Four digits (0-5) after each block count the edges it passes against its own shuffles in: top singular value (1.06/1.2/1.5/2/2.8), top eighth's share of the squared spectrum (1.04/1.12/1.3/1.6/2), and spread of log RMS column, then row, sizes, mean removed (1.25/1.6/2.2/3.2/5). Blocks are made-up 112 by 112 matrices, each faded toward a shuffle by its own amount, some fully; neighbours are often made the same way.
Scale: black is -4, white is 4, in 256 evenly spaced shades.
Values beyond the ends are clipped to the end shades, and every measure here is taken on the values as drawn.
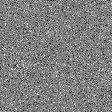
2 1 0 0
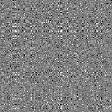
5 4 3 3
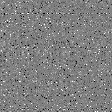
4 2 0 1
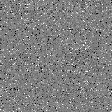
4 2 1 1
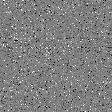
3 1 0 0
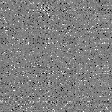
4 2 1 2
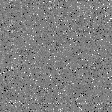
3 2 0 1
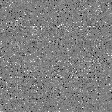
4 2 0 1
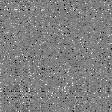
4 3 1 1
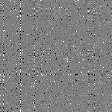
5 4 2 2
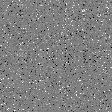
3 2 0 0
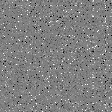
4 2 1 1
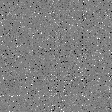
3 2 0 0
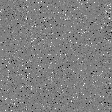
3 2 0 0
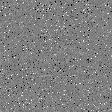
2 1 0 0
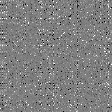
4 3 2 2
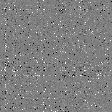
4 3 1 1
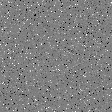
0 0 0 0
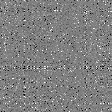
4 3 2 2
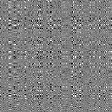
5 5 4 4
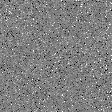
2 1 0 0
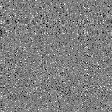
4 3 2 2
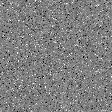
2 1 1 0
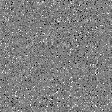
4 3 2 1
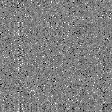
4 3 2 1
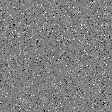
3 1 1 0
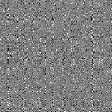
5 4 3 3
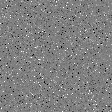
0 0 0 0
